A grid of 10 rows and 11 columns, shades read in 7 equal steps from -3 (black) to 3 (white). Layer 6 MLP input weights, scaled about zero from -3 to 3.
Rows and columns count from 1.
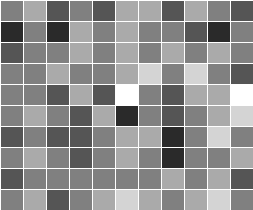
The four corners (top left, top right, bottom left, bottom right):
0 -1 0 0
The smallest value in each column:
-2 0 -2 -1 -1 -2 0 -2 -1 -2 -1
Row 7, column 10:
2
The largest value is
3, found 2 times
